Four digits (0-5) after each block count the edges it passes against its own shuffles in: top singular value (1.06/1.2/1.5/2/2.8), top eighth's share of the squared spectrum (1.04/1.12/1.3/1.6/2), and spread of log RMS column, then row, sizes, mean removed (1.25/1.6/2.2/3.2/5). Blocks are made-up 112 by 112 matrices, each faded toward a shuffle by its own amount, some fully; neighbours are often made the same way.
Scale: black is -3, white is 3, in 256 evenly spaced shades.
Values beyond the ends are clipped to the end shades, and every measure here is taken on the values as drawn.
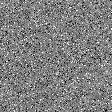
0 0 0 0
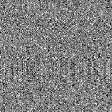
4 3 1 2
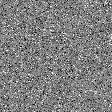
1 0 0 0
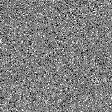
3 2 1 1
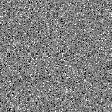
3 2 1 0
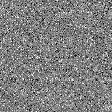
3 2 0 0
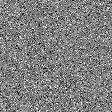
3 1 1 0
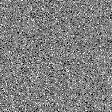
3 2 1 1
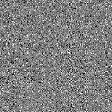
4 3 2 2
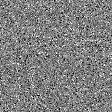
2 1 0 0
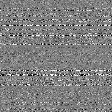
3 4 0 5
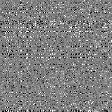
4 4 2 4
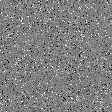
1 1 0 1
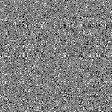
4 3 2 2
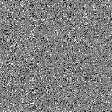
4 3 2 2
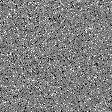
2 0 0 0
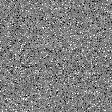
3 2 0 0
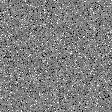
0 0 0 0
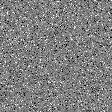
0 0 0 0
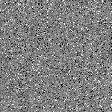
3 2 1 1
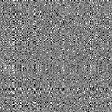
5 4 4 3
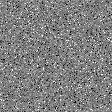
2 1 0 0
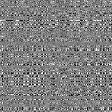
5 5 3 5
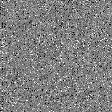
3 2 1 0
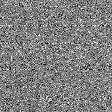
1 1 0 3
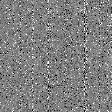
3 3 3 0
